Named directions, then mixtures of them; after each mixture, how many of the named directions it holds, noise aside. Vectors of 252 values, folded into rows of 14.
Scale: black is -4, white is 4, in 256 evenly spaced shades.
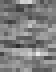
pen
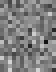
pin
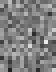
one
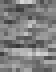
one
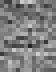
two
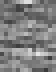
one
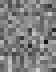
one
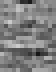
one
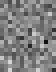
one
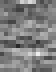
one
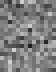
two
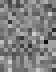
one
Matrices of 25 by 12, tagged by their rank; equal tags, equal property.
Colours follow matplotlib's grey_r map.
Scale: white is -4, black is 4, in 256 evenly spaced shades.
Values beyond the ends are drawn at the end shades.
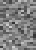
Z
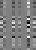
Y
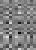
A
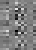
A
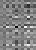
A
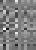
A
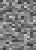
Z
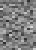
Z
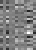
A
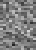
Z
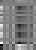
Y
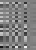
Y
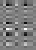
Y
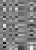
A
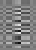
Y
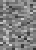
Z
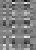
A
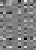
A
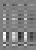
Y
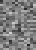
Z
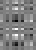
Y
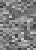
Z
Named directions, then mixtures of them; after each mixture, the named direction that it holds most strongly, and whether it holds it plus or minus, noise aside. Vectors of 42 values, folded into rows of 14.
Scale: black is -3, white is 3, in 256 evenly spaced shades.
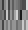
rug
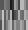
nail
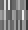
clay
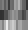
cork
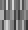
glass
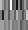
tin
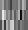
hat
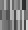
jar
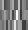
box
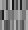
glass, minus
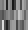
glass, minus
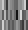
rug, minus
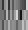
rug, plus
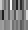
tin, plus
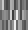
box, plus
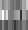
cork, minus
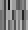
clay, minus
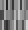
glass, minus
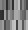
glass, minus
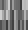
jar, minus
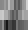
cork, minus
